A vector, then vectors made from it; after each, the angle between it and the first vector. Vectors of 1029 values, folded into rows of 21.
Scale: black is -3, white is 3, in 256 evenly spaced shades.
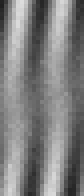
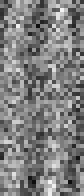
partly aligned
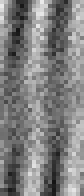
nearly opposite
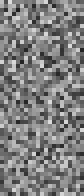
orthogonal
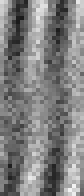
nearly opposite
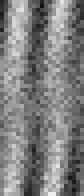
nearly parallel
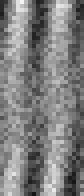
nearly parallel
